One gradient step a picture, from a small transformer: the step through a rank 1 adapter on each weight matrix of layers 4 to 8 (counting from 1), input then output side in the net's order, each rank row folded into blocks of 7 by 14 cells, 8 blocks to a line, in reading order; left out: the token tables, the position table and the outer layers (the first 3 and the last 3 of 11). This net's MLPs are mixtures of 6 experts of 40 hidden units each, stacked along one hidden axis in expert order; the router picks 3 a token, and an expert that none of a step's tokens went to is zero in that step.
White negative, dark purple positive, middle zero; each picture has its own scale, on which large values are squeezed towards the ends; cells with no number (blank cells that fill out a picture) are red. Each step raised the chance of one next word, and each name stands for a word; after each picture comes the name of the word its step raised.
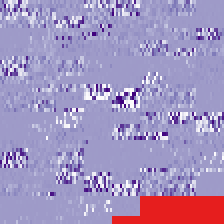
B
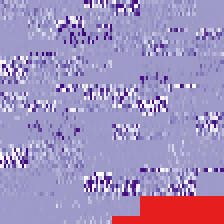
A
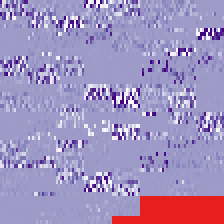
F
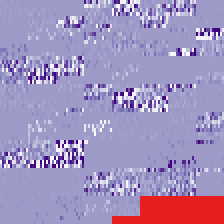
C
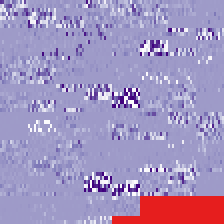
B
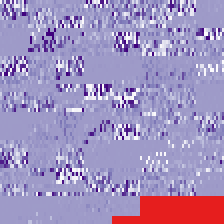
A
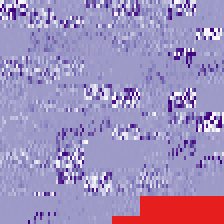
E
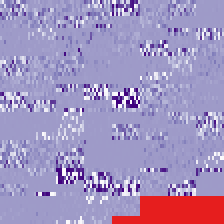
B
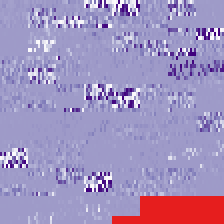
C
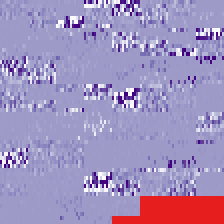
F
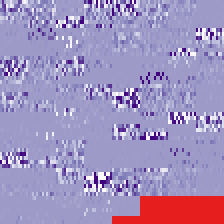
F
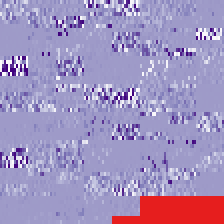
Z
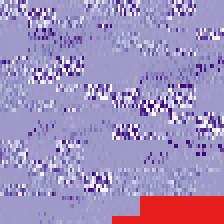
E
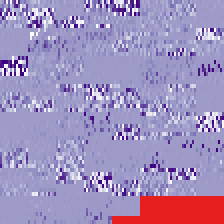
E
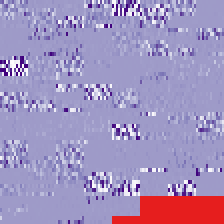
Z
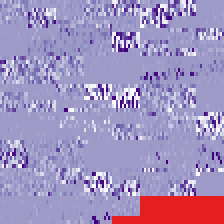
E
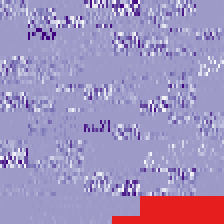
A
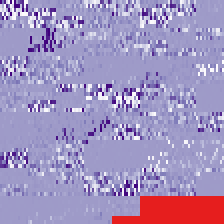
A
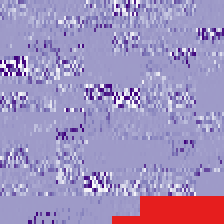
Z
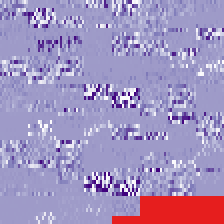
B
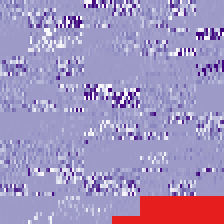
F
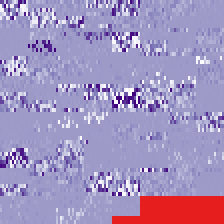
B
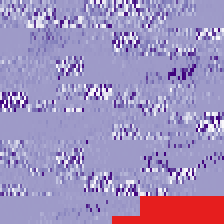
E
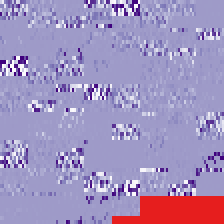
Z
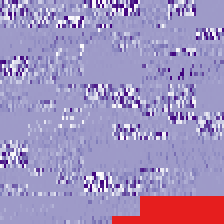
F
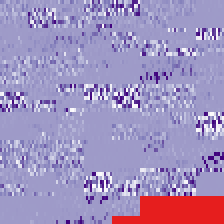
E
